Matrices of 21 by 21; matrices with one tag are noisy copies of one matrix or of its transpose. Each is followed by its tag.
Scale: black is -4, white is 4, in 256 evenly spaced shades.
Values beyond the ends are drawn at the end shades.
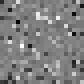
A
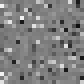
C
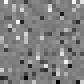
C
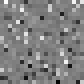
C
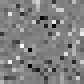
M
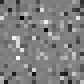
A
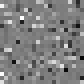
C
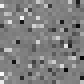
C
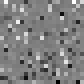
C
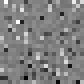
C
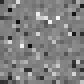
A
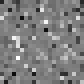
A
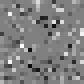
M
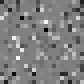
A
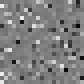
C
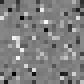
A
